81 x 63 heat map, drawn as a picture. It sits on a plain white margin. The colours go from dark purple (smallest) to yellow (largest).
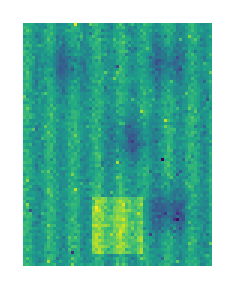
In the bottom middle lies a patch that is higher than the rest. The bottom middle is the ninth with the highest average. Four dips sink into the field. Upright stripes repeat 8 times across the table.
